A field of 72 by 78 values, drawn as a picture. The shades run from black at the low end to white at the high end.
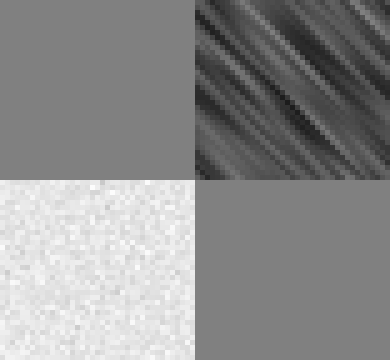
The table splits into 2 rows of 2 panels. Panel 1,1: middling, flat. Panel 1,2: low, slanting down to the right. Panel 2,1: very high, fine-grained, faint in contrast. Panel 2,2: middling, flat.
